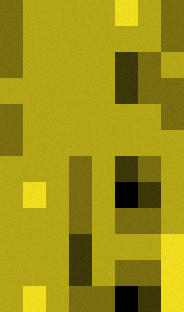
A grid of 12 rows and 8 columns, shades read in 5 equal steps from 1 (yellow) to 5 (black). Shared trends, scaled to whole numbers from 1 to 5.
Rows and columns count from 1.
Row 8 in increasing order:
1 2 2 2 2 3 4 5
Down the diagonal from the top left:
3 2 2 2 2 2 3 2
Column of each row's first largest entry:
1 1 6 6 1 1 6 6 4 4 4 6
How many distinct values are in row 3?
3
